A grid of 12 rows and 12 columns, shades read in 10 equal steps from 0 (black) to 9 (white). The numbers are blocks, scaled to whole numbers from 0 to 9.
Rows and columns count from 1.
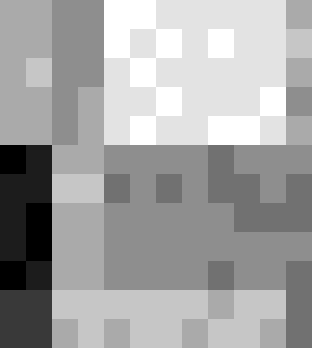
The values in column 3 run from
5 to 7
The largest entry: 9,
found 11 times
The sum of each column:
37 38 69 72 79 82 80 78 77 78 78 60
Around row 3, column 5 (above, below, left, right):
9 8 5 9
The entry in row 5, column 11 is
8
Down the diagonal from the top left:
6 6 5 6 8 5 4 5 5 5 7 4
